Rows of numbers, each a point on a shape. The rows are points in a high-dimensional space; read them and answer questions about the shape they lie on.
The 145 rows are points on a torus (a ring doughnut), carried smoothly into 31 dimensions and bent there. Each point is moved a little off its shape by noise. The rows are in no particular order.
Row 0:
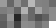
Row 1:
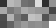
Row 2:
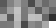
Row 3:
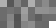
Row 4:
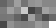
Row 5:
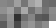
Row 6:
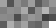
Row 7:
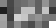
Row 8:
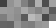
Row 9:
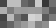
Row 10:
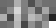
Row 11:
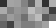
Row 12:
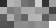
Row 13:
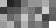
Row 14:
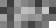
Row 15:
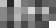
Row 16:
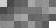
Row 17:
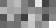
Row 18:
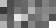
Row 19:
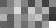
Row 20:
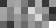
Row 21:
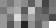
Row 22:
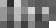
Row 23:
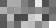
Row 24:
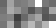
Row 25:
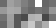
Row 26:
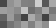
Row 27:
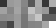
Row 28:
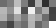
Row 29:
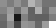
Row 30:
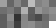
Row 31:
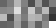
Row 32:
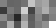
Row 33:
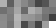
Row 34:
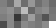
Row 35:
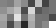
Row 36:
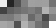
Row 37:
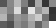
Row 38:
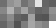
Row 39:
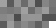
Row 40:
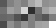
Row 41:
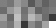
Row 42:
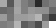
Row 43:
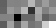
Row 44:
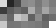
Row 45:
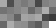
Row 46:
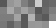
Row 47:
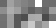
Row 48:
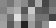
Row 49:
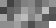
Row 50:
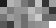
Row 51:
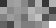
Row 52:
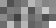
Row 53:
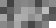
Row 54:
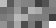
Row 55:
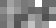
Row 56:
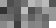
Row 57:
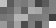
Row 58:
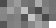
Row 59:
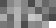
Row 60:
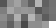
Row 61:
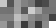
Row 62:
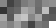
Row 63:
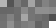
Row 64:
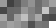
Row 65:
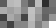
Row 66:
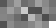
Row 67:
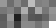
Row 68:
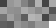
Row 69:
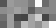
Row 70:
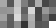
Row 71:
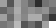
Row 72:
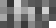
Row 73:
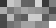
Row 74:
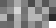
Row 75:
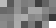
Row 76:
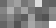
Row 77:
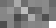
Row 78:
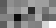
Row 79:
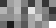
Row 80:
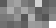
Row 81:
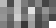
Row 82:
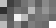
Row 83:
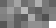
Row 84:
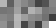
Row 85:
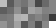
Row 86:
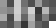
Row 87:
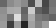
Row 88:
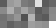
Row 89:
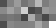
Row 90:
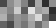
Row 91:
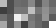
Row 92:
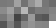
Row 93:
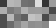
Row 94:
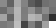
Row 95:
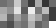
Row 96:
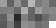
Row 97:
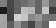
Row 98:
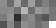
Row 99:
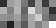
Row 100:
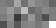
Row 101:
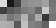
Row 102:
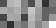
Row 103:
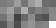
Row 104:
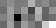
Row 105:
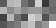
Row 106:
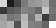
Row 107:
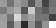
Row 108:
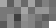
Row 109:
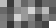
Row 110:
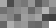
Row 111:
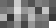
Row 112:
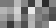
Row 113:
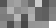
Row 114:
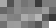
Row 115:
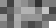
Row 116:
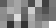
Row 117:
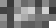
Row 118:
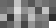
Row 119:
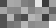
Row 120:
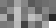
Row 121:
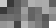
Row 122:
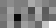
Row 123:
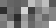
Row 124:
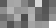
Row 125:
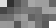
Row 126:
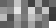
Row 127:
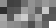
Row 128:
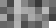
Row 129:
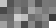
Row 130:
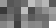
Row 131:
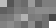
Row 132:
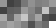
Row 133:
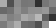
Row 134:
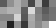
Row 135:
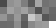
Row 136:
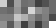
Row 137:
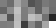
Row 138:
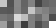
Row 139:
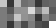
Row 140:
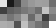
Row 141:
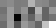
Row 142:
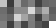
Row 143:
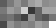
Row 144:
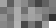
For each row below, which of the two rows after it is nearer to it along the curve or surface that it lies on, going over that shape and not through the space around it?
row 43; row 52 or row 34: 52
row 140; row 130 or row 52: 130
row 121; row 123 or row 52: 123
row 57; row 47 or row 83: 83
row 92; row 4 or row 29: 29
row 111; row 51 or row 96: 51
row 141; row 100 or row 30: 30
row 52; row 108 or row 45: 45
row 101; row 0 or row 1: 0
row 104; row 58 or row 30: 30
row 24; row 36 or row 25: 25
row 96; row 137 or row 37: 137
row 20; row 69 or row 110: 69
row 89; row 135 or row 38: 135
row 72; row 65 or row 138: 138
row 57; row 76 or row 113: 113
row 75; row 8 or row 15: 15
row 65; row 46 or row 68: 46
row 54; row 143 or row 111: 111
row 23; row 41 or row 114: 41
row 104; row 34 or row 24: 24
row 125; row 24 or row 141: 141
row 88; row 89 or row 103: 103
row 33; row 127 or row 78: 127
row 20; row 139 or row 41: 41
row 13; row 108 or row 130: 130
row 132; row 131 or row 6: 6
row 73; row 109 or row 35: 35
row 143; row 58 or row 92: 58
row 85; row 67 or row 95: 67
